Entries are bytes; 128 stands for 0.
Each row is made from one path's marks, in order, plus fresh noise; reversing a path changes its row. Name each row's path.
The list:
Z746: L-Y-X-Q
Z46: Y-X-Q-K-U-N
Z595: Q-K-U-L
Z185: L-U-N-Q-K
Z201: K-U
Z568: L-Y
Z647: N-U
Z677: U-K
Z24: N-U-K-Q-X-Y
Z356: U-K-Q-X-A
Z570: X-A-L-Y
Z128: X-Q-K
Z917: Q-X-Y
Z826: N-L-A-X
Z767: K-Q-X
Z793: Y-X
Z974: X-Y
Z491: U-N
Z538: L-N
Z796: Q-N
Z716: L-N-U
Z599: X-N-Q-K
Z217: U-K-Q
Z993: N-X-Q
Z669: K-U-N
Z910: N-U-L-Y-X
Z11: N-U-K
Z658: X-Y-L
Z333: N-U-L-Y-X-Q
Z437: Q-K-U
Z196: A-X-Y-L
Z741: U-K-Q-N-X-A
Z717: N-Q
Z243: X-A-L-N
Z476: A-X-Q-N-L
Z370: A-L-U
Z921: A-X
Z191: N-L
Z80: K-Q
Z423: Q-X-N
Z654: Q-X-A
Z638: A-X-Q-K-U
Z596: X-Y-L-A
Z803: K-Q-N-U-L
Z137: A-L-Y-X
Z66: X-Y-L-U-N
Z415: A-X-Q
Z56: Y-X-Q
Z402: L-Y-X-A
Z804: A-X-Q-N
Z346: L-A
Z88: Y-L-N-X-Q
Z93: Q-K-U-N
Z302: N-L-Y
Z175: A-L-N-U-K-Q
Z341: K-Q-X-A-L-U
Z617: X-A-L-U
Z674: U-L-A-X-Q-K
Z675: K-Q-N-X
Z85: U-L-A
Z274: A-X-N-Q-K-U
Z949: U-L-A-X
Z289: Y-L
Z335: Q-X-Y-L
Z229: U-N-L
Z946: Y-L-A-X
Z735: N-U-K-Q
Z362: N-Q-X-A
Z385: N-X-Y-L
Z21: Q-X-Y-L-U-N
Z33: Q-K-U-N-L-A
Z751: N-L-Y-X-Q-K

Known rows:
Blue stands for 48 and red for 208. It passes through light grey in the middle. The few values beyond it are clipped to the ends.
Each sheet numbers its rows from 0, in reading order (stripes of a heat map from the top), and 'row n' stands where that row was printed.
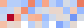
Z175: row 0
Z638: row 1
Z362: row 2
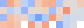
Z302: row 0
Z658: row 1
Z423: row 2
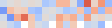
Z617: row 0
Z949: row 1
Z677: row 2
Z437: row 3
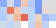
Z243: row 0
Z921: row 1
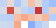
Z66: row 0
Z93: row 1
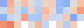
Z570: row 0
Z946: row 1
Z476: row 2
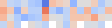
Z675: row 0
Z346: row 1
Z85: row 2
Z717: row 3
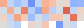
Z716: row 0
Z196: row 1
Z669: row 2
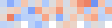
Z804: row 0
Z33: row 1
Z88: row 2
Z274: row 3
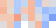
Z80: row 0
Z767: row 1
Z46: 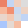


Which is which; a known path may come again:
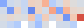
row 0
Z826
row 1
Z595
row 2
Z617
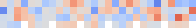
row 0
Z370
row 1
Z949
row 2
Z289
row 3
Z415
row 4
Z385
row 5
Z538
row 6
Z175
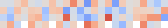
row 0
Z946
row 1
Z599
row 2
Z751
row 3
Z570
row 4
Z191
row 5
Z185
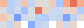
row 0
Z356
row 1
Z423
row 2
Z335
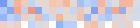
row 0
Z196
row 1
Z993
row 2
Z647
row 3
Z137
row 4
Z333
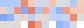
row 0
Z402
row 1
Z746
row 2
Z33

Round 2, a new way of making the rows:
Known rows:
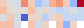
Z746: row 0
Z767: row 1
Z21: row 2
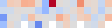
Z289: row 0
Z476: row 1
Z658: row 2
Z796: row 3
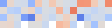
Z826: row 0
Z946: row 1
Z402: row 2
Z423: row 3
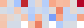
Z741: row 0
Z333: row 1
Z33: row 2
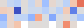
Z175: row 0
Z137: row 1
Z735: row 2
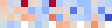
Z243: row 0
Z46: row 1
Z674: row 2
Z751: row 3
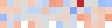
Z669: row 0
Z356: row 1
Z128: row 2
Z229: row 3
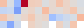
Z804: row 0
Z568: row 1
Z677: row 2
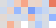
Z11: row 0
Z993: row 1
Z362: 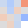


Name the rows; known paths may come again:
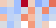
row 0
Z46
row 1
Z341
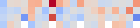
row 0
Z191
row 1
Z93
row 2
Z917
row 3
Z538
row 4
Z402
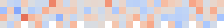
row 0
Z599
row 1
Z596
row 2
Z669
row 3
Z974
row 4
Z491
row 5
Z910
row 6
Z654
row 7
Z346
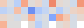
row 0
Z356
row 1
Z993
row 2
Z658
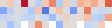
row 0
Z56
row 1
Z735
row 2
Z370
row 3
Z595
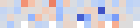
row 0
Z921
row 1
Z570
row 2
Z302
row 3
Z175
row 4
Z949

